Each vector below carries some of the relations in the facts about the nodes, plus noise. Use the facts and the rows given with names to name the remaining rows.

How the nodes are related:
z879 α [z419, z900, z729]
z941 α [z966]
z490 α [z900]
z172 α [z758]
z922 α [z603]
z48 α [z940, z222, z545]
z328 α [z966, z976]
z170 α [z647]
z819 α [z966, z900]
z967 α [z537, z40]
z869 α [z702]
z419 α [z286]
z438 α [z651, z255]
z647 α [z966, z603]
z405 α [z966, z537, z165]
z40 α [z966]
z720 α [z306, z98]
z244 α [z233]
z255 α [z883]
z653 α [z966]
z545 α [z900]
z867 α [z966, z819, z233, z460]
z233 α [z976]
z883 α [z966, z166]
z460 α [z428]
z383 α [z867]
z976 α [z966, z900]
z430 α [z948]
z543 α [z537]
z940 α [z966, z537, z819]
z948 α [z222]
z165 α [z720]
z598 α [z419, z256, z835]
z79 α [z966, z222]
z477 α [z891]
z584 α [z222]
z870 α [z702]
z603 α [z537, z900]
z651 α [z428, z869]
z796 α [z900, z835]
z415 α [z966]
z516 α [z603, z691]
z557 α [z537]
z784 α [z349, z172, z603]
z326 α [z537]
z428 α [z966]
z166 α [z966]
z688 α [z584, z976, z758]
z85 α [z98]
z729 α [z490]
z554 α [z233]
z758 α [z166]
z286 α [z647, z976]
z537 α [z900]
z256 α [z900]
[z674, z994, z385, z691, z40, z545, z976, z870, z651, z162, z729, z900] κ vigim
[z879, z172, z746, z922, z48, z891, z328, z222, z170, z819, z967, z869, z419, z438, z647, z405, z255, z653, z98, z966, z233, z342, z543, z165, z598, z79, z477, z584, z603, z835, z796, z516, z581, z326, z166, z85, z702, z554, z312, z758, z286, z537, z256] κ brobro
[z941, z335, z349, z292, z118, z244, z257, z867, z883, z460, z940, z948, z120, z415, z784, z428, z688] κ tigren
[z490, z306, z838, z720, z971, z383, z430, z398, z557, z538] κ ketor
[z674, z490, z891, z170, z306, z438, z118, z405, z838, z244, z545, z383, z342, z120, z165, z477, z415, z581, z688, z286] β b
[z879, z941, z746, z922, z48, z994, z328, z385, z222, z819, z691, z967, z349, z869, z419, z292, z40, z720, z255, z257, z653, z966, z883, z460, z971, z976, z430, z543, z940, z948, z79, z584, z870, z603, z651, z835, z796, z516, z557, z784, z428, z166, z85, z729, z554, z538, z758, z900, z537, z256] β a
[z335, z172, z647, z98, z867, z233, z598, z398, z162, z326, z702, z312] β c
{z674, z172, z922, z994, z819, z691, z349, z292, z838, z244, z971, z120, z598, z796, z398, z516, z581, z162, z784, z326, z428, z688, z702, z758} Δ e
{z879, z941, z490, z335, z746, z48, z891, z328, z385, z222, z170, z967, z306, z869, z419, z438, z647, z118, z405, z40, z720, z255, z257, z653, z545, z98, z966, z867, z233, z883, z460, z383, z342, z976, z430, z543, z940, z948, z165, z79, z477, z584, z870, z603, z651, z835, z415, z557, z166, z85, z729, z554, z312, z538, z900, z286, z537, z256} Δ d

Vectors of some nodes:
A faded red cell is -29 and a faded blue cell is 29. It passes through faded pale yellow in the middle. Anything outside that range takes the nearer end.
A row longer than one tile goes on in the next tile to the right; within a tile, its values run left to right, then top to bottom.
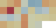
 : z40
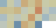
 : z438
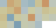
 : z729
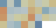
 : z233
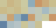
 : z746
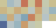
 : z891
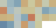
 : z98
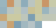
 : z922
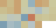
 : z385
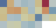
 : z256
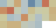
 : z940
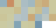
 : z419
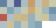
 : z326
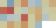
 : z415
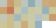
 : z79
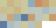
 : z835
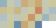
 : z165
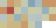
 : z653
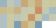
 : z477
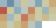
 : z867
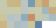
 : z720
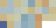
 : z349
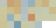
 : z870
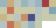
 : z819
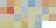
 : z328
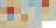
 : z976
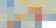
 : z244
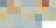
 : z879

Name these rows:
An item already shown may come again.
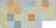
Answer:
z729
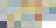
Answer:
z581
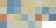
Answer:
z398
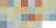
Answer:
z306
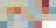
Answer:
z900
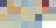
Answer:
z603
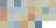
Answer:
z233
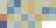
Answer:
z702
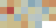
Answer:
z653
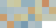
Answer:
z784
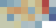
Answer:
z490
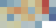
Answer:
z490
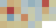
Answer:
z976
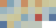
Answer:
z838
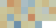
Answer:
z651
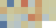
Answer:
z118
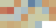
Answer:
z883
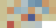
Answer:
z428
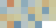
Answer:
z758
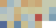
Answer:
z674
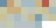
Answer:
z879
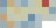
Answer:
z796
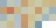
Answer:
z405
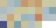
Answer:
z581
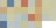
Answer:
z118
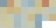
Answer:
z967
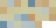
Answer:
z257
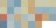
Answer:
z162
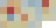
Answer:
z976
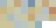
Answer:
z460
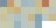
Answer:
z543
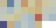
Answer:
z120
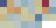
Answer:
z603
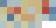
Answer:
z545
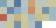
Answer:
z172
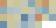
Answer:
z971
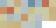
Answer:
z940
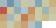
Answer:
z867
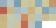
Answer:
z647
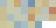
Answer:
z948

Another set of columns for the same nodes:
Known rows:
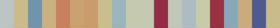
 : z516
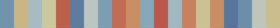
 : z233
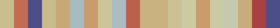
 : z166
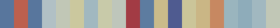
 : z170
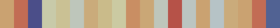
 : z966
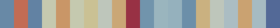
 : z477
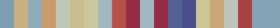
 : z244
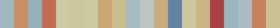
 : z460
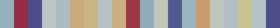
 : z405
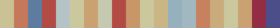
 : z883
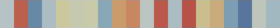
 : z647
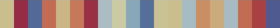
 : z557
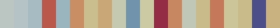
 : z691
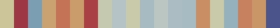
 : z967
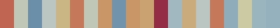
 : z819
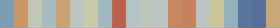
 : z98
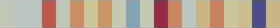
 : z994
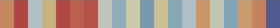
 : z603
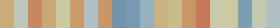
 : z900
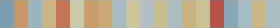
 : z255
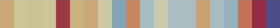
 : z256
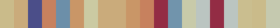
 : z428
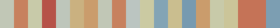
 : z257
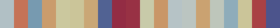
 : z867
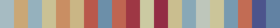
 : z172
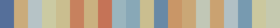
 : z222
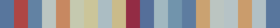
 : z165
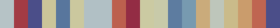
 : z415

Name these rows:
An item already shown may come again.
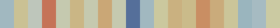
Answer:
z385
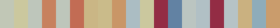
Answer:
z784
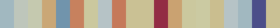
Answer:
z162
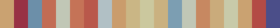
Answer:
z940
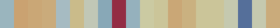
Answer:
z335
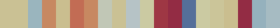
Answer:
z971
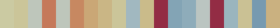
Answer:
z784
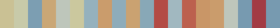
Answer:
z976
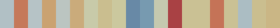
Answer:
z538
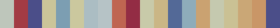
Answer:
z415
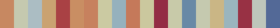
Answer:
z796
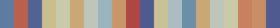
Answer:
z383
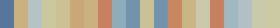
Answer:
z222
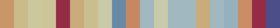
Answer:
z256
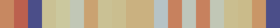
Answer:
z966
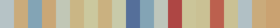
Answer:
z538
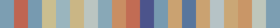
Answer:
z306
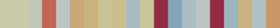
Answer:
z784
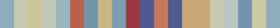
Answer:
z545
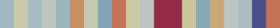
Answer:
z398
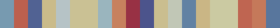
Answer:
z383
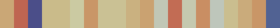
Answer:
z966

